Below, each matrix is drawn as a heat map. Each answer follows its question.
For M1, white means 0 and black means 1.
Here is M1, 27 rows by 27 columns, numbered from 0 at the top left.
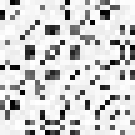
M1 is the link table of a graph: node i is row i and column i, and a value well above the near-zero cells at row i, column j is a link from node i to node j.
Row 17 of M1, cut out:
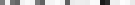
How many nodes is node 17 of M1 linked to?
8
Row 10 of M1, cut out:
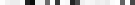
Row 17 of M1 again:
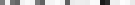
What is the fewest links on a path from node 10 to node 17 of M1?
4
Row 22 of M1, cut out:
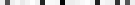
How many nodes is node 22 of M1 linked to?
6
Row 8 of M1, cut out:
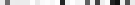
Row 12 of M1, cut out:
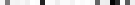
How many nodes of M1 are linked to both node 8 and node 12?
5
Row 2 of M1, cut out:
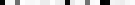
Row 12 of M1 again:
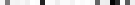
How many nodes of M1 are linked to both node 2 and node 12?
0
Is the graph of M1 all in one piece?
yes
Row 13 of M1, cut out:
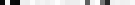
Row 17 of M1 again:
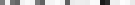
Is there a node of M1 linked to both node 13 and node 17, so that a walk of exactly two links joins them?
yes
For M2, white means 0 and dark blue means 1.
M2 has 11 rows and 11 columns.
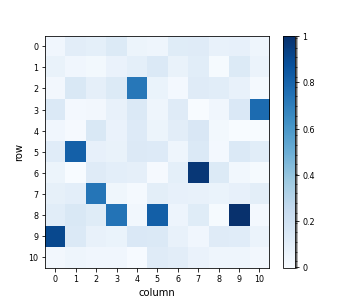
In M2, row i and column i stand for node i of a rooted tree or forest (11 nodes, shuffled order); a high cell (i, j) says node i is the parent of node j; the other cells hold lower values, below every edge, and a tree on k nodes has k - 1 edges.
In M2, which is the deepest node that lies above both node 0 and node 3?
8
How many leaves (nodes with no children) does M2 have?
4
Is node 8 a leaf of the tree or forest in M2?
no
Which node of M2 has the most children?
8
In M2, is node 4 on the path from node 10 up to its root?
no
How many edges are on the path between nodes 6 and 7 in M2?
1
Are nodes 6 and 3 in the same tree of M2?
no
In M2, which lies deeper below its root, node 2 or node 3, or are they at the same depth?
node 2
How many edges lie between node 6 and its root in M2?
0
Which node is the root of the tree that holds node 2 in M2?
6
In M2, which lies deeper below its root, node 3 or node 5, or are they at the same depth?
the same depth
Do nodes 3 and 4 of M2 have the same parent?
no
